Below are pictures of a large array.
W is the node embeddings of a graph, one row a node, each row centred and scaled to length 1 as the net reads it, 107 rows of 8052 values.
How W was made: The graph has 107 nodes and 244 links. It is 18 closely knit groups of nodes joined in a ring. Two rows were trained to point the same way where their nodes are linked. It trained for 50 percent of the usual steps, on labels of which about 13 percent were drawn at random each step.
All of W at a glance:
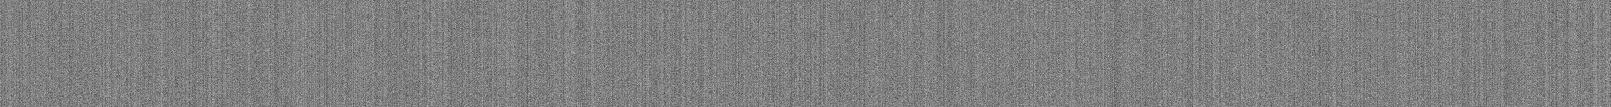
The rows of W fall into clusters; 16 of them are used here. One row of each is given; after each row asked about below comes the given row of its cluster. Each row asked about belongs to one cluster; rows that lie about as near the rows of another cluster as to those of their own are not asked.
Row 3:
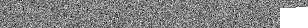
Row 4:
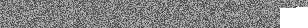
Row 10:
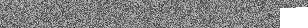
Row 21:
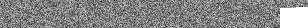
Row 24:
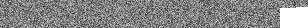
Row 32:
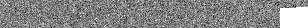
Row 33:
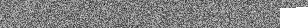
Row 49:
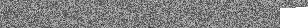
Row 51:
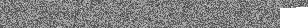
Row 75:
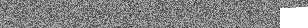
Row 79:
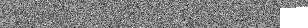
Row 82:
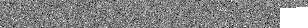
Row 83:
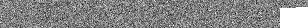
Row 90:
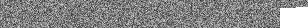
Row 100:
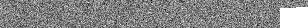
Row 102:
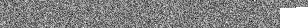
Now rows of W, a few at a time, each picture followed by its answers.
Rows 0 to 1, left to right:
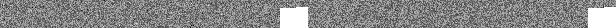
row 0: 32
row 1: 33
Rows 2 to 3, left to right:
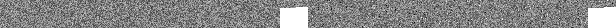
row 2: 21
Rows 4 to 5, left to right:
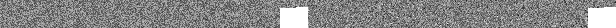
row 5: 21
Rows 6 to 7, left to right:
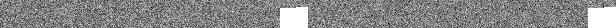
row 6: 82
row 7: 24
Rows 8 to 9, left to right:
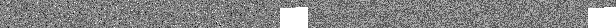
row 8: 100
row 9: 3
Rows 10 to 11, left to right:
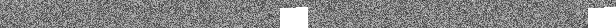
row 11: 4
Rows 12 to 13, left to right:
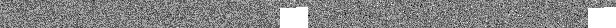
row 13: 21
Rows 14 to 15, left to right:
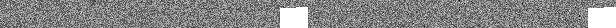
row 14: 102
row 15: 90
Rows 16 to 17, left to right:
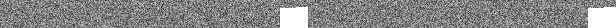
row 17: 90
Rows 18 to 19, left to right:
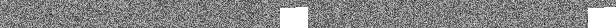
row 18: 75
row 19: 102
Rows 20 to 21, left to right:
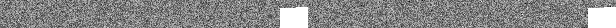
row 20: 10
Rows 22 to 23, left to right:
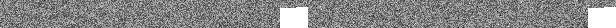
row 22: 3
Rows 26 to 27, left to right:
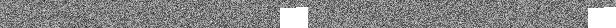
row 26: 3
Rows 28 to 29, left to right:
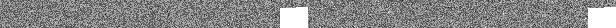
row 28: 49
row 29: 4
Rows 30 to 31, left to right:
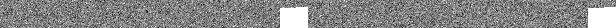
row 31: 82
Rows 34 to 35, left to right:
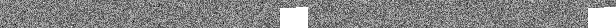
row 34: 32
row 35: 51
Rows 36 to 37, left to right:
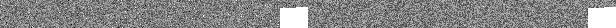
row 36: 32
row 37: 82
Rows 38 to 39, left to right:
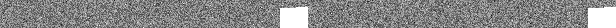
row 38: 75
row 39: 100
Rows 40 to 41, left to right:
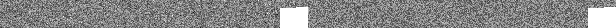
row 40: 49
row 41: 83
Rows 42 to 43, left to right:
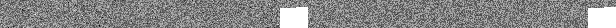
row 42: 75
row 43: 32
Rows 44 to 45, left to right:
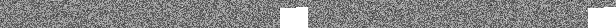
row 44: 3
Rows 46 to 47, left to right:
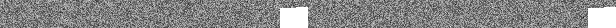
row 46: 51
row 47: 10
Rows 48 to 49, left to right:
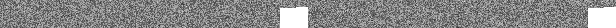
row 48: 102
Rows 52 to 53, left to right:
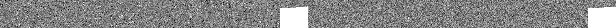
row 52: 24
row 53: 21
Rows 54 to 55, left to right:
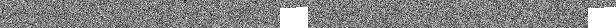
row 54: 79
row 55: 90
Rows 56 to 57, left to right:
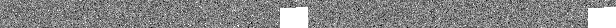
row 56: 49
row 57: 32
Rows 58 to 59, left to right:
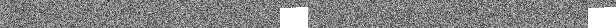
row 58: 100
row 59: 83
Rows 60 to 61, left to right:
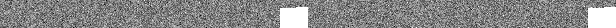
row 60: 10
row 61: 3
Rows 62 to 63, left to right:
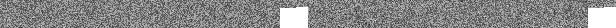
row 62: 4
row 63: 83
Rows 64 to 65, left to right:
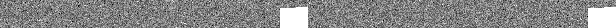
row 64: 90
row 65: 32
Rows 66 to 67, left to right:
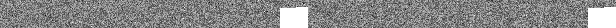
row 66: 83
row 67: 49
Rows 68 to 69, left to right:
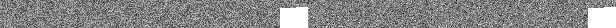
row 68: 4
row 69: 4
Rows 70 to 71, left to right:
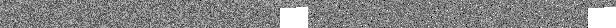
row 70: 82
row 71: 79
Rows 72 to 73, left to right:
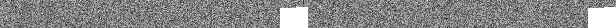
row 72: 100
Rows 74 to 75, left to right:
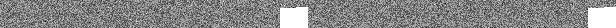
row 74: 79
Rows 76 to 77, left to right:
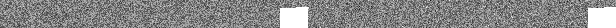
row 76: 10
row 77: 102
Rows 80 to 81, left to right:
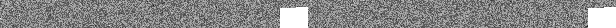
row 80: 83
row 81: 33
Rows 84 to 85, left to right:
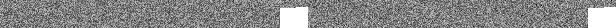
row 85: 24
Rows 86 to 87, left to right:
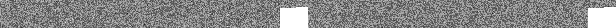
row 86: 83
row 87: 33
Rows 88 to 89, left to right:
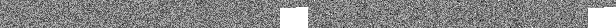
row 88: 75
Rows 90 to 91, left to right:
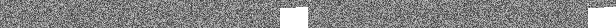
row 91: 75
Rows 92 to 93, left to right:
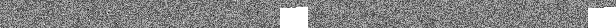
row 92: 4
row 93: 3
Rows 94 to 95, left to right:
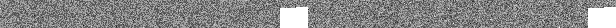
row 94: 79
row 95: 33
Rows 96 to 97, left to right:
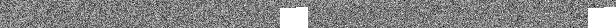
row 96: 33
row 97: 10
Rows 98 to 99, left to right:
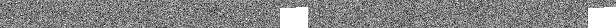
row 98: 90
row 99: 83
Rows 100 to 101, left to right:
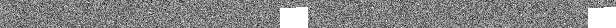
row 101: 4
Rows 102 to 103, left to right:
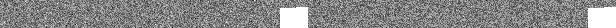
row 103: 24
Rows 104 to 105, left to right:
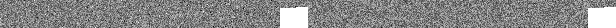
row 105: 51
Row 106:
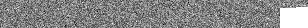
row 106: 82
